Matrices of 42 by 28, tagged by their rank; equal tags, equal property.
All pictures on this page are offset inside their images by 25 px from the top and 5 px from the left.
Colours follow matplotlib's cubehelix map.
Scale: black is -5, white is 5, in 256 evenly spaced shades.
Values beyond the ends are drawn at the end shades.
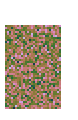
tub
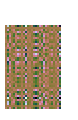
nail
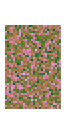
tub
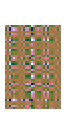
nail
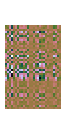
nail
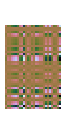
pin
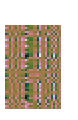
nail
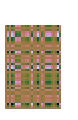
pin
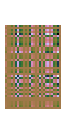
pin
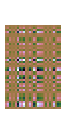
pin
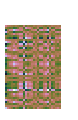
nail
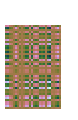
pin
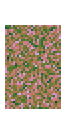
tub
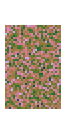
tub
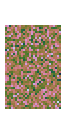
tub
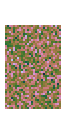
tub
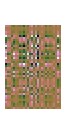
nail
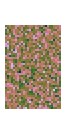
tub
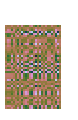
nail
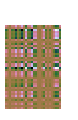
pin
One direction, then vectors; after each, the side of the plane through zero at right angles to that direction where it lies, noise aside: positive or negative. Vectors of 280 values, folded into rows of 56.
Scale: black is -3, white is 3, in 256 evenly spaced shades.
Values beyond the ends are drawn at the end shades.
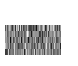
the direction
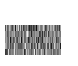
positive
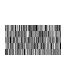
positive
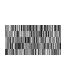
positive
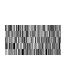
negative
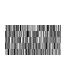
negative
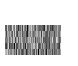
negative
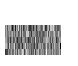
positive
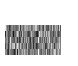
negative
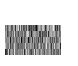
positive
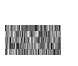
positive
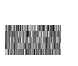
negative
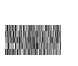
positive
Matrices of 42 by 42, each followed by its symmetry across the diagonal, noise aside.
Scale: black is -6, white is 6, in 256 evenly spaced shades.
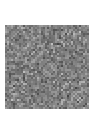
symmetric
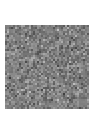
antisymmetric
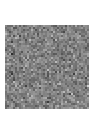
neither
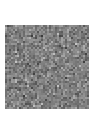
antisymmetric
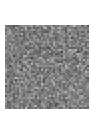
neither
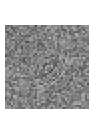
symmetric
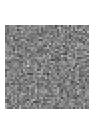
neither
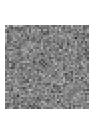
symmetric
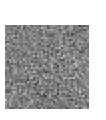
antisymmetric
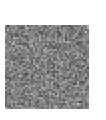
neither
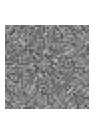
symmetric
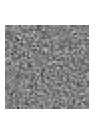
antisymmetric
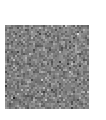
antisymmetric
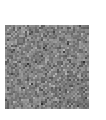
symmetric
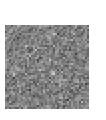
symmetric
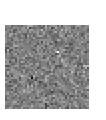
antisymmetric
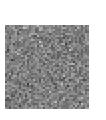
neither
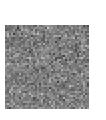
neither
